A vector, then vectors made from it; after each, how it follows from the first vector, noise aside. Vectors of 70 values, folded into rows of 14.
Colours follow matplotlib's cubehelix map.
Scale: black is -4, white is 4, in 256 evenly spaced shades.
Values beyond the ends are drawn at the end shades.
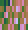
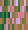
wrapped around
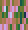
wrapped around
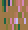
partly zeroed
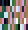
scaled up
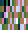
scaled up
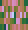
wrapped around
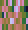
wrapped around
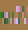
partly zeroed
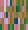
negated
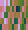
negated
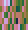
negated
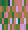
copied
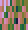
negated
